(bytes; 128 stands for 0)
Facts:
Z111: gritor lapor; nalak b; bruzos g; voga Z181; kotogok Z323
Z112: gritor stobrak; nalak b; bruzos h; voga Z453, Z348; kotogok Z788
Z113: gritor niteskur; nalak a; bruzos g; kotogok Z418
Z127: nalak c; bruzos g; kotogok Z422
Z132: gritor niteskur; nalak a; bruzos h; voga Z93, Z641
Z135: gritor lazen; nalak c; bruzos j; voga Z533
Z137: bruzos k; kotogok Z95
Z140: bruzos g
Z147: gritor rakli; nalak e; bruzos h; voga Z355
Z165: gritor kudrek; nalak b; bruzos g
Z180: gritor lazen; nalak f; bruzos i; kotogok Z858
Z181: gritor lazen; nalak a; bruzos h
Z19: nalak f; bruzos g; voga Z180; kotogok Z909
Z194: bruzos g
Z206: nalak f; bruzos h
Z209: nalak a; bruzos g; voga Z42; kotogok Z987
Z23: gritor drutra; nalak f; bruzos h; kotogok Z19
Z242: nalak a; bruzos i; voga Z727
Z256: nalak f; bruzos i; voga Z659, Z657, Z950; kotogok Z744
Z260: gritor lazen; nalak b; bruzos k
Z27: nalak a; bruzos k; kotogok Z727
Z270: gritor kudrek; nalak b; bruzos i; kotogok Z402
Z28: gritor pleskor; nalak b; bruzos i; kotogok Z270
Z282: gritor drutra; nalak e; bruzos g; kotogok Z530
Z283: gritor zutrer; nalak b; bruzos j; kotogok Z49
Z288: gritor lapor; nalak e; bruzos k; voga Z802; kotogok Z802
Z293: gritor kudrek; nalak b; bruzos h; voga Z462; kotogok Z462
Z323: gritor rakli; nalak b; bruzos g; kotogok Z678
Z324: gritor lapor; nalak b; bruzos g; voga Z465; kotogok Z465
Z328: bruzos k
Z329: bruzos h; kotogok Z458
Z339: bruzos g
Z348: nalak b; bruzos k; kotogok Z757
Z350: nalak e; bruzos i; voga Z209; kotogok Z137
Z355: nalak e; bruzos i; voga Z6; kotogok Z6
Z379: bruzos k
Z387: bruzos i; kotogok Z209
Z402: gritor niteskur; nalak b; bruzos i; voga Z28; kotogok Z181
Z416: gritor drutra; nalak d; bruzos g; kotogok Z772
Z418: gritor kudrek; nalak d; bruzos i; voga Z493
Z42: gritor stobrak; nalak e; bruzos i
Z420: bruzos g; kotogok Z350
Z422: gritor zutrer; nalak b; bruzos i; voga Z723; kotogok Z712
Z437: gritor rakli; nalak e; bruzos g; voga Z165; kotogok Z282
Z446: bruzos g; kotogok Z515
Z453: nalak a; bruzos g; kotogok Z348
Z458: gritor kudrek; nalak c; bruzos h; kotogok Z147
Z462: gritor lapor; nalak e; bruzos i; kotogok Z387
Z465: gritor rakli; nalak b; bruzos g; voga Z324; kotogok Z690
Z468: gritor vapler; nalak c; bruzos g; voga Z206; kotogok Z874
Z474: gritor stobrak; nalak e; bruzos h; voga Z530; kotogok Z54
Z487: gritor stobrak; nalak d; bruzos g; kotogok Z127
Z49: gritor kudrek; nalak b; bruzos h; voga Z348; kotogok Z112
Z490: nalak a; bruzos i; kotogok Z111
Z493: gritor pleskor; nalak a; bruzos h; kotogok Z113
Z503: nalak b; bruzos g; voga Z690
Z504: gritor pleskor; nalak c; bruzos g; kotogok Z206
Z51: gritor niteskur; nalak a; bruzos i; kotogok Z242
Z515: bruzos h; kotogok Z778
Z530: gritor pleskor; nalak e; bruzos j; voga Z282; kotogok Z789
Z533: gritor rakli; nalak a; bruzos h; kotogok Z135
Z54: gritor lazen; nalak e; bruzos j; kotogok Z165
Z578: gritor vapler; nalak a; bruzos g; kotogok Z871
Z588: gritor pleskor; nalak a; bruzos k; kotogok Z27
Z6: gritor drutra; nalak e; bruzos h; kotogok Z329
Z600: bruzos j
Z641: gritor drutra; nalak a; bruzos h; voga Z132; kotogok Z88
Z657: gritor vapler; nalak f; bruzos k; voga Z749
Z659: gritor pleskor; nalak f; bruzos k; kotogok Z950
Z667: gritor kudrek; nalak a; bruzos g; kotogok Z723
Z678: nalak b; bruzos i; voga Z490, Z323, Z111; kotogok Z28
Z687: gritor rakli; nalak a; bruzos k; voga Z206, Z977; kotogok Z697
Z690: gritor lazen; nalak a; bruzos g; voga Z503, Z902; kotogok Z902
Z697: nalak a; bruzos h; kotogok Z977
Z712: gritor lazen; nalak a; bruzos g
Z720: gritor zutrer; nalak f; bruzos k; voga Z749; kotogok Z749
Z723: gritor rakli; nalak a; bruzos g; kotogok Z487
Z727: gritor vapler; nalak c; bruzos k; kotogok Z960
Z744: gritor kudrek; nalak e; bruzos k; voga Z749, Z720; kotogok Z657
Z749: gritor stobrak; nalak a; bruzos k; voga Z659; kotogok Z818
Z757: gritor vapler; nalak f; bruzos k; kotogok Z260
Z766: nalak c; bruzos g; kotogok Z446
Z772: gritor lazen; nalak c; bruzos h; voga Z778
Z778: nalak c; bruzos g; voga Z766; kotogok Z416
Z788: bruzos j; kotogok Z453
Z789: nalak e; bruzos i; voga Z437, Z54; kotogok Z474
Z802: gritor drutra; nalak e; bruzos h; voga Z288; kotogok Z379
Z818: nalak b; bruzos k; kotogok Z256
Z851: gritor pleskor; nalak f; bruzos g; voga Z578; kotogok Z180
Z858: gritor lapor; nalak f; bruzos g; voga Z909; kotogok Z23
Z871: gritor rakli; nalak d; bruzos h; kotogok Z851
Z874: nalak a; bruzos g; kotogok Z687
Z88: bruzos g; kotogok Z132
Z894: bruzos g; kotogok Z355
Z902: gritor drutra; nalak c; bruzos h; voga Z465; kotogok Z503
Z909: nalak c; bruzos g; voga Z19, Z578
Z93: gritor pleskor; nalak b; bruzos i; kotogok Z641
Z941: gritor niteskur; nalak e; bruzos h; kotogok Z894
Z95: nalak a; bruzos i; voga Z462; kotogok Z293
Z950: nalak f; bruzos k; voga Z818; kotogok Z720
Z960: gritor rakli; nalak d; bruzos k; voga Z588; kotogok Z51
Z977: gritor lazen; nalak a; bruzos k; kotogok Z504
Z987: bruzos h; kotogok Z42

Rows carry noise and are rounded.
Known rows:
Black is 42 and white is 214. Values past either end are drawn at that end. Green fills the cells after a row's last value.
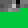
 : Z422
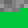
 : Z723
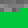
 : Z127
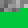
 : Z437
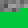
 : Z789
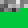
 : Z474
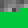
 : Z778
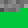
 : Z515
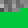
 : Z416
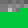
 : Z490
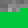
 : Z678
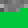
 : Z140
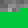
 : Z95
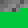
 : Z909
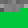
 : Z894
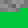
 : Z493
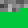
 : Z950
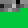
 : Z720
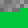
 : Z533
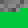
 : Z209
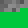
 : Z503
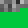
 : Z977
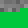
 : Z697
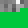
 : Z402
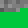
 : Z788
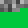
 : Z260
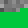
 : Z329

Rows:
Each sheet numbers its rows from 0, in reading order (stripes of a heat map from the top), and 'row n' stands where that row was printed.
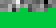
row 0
Z132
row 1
Z283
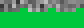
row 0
Z772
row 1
Z468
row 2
Z270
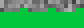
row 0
Z871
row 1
Z23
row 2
Z180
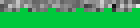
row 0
Z112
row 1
Z282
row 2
Z206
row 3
Z749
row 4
Z288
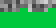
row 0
Z712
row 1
Z657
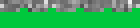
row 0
Z165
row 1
Z487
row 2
Z28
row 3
Z387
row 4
Z941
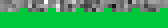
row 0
Z93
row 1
Z42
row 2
Z757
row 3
Z465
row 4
Z135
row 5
Z744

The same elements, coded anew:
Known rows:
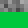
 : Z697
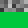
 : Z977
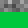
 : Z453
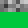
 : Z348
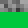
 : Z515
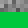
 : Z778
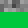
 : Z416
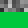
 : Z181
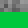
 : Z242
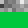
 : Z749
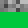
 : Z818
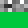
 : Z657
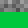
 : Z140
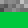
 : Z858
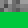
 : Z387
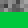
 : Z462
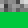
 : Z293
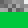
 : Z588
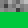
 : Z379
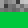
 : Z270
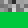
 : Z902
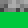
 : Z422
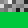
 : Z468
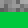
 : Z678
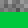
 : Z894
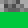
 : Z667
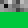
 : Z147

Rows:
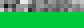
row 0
Z744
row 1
Z402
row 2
Z851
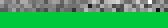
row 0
Z111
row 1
Z490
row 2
Z113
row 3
Z687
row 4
Z324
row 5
Z727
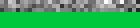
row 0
Z283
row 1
Z19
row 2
Z437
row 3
Z720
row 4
Z578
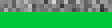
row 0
Z504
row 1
Z418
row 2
Z987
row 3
Z474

